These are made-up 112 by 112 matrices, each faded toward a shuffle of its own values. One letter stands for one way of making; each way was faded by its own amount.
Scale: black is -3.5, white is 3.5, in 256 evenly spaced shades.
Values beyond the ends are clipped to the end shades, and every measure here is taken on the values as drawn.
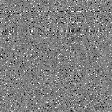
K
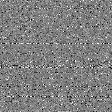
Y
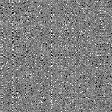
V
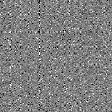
V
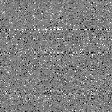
K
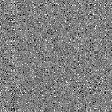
V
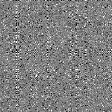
V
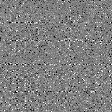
K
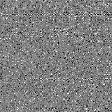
K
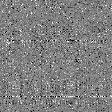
K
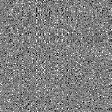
V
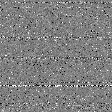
Y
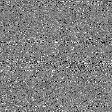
Y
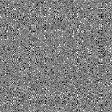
V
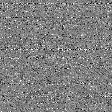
Y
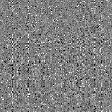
V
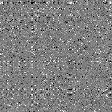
K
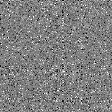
K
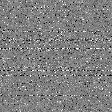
Y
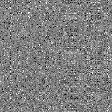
V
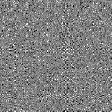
V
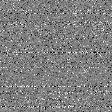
Y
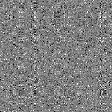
V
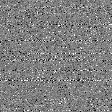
Y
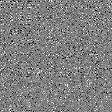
K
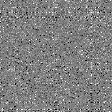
K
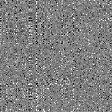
V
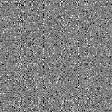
V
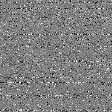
Y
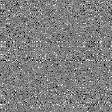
K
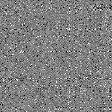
K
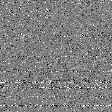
Y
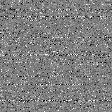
Y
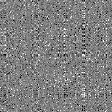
V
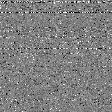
Y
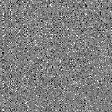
V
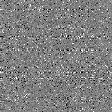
K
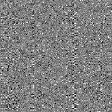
V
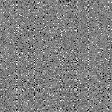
V
